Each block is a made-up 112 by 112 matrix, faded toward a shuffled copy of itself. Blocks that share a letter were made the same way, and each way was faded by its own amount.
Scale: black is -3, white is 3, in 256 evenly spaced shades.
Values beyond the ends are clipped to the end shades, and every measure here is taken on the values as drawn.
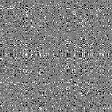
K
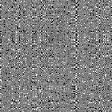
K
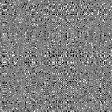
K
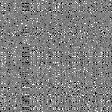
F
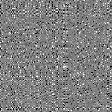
K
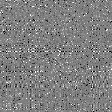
F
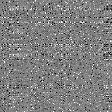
F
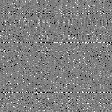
F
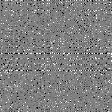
F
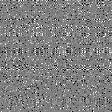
F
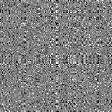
K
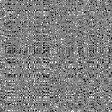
K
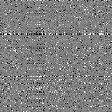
F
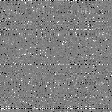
F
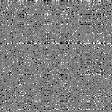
F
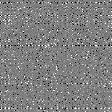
F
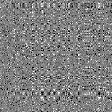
K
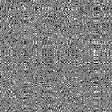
K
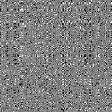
K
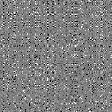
K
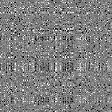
K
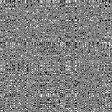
K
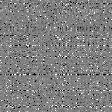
F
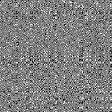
K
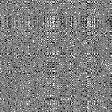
K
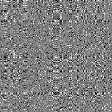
K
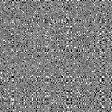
K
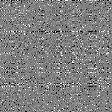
F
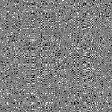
K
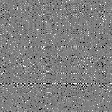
F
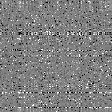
F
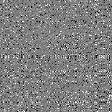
F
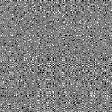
K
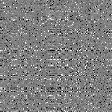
F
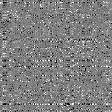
F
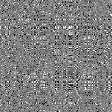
K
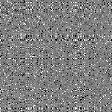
K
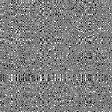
K
